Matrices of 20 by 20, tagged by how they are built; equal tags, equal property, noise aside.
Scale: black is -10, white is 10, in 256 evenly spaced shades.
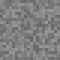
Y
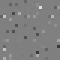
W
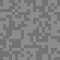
Y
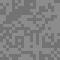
Y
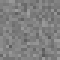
Y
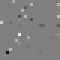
W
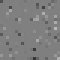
W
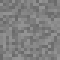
Y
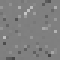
W
